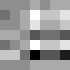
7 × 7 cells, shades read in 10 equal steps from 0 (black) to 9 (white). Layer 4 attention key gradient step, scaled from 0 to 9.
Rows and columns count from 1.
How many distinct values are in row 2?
6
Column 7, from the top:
6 8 7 3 8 1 6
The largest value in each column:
7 7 6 9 7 7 8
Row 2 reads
4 5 6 9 7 7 8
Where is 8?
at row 2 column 7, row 3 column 4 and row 5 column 7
